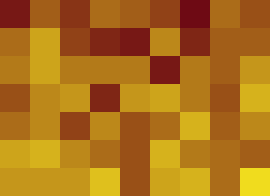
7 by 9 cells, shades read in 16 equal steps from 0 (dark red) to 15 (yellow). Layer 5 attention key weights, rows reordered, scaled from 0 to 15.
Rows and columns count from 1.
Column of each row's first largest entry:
4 2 2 9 7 2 9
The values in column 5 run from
1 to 10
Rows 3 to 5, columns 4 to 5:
8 8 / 2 10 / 9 5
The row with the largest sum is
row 7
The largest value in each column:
11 12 10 13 10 12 12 7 15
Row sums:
39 48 68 72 68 77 93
